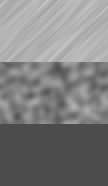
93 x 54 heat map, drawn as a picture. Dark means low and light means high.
It is made of 3 by 1 panels. Panel 1,1: high, slanting up to the right, faint in contrast. Panel 2,1: middling, blotchy. Panel 3,1: low, flat.
